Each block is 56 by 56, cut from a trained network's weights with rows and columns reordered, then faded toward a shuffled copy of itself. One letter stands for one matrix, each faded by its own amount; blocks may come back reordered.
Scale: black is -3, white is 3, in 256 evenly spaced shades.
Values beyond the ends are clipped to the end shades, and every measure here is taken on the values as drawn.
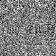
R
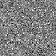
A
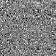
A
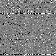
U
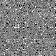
A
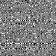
U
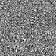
A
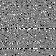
U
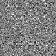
A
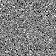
R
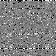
U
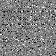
R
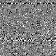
U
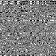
U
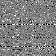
U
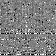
U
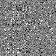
A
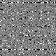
U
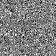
R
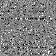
R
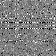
U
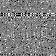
U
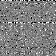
U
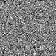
A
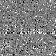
R
